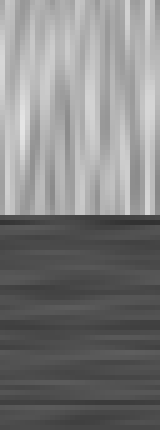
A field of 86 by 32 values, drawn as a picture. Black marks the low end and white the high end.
It is made of 2 by 1 panels. Panel 1,1: high, streaked downward. Panel 2,1: low, streaked across, faint in contrast.
